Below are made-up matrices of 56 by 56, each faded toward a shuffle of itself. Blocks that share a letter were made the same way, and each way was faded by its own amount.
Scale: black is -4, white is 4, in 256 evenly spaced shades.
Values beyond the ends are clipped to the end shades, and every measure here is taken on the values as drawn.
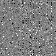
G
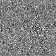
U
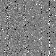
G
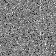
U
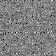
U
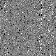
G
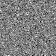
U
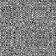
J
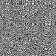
J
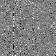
G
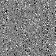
G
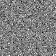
U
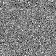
U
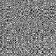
J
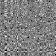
J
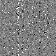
G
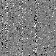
G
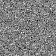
U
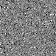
U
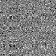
J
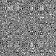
J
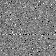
U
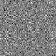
J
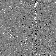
G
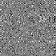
J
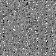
G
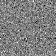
U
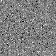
U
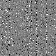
G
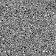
U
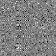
J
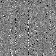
G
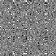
J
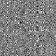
J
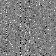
G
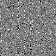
G
